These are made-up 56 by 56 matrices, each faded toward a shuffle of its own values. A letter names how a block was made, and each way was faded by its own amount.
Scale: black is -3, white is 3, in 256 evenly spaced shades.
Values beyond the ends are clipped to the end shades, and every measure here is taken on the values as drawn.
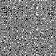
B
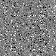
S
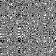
B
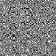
B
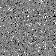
S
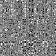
B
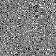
B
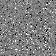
S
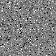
S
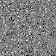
S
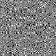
B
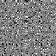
B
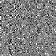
B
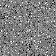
S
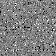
S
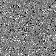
S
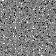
S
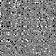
B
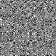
B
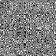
B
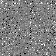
S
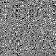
B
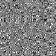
B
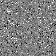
S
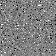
S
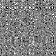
B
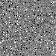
S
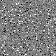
S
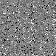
S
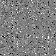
S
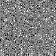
B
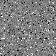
S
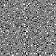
B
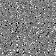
S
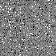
S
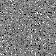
S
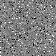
S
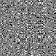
B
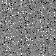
S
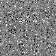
S
